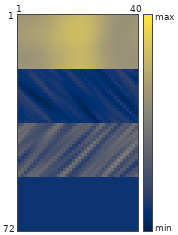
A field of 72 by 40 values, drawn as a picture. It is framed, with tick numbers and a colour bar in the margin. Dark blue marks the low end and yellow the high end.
It is made of 4 by 1 panels. Panel 1,1: high, smooth. Panel 2,1: very low, slanting down to the right, faint in contrast. Panel 3,1: low, slanting up to the right. Panel 4,1: very low, flat.
